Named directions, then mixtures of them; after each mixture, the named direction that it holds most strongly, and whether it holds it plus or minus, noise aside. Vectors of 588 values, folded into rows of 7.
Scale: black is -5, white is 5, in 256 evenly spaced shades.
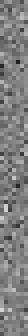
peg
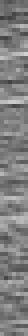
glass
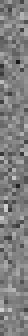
peg, plus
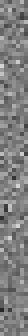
peg, minus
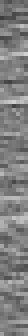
glass, plus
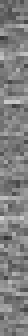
glass, plus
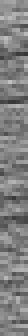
glass, minus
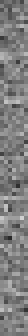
peg, plus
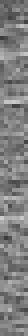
glass, plus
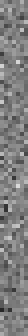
peg, minus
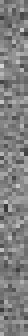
peg, minus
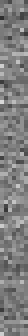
peg, minus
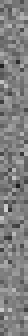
peg, plus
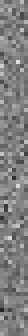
peg, minus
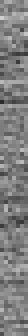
glass, minus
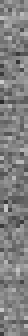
peg, plus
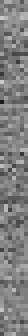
peg, plus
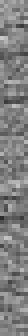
glass, minus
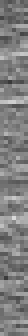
glass, plus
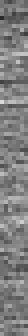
glass, plus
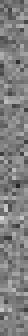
peg, plus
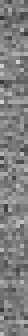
peg, minus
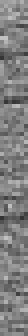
glass, minus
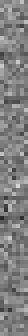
peg, minus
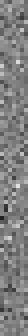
peg, minus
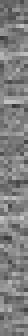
glass, plus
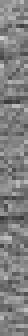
glass, minus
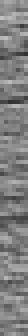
glass, minus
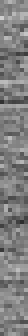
glass, minus
